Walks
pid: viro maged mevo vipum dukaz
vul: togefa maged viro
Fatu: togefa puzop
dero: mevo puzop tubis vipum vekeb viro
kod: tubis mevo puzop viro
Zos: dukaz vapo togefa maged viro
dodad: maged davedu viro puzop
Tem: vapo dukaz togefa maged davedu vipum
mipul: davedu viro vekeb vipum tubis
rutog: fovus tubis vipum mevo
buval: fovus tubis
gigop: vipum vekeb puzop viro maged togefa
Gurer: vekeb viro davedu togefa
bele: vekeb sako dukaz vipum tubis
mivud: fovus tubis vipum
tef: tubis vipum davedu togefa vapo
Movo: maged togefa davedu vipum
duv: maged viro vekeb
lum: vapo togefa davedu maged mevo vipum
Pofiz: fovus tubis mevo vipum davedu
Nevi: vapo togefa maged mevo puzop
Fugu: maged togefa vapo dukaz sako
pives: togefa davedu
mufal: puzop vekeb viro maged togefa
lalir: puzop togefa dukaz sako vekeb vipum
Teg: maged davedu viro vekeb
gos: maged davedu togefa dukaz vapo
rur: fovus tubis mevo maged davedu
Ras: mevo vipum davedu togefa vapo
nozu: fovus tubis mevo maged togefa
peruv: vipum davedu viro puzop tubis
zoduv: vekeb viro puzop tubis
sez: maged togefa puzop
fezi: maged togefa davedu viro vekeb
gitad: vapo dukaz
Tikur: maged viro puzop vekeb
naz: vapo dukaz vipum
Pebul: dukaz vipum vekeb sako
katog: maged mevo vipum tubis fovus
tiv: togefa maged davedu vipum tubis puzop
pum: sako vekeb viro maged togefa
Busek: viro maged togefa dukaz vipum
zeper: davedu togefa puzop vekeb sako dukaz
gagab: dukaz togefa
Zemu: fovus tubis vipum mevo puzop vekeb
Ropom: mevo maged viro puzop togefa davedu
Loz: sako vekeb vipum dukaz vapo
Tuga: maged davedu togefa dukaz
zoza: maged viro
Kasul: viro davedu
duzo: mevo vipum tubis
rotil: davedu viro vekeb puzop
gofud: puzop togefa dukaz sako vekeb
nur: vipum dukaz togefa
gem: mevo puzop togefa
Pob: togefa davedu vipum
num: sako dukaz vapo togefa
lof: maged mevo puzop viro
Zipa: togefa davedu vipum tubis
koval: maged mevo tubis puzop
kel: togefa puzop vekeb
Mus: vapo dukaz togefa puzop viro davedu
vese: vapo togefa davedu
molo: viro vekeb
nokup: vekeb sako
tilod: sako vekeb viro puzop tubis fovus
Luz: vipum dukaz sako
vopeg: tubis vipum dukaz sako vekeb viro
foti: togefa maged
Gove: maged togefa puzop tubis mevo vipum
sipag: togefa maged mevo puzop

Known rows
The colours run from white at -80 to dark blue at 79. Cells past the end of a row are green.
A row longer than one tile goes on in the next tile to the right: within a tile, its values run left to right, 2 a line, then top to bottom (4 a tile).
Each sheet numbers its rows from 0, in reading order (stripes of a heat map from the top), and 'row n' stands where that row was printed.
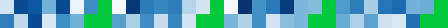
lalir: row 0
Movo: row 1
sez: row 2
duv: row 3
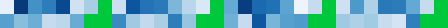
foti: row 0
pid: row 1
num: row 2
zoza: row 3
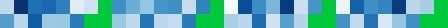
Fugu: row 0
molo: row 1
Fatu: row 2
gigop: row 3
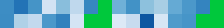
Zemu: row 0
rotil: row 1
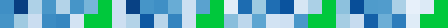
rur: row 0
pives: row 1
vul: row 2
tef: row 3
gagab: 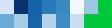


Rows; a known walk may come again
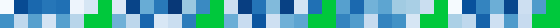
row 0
Busek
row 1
mufal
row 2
kel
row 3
katog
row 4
Fatu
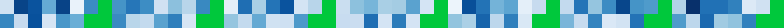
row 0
lalir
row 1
Zemu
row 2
vul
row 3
peruv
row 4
Pob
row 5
Tikur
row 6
Fugu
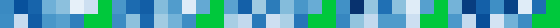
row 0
Loz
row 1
Pebul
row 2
Teg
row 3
nozu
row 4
gofud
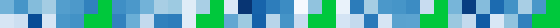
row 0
rotil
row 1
rutog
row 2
gagab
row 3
dodad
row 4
fezi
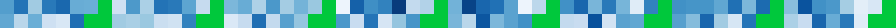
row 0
duv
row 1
zoza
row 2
Kasul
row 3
gigop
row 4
num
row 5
Gurer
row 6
nokup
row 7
tef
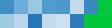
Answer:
molo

